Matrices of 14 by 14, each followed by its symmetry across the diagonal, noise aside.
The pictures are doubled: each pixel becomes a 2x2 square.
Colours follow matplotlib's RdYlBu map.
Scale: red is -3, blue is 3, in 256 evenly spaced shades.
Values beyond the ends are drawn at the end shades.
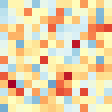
neither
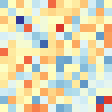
symmetric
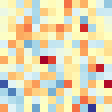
neither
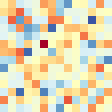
symmetric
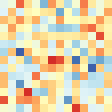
neither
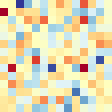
neither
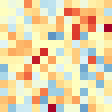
neither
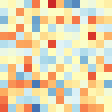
neither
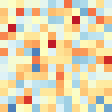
neither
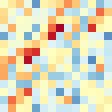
symmetric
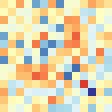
symmetric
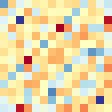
symmetric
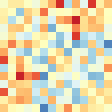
symmetric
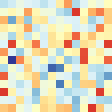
neither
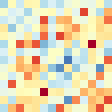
symmetric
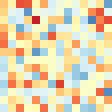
neither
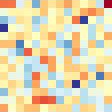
neither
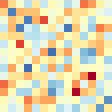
symmetric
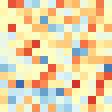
neither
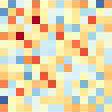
symmetric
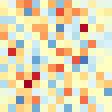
neither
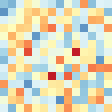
symmetric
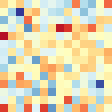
neither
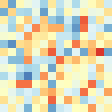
symmetric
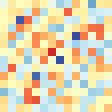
symmetric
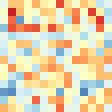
neither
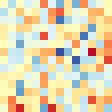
neither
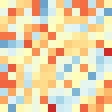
symmetric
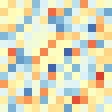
symmetric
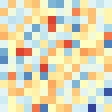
symmetric
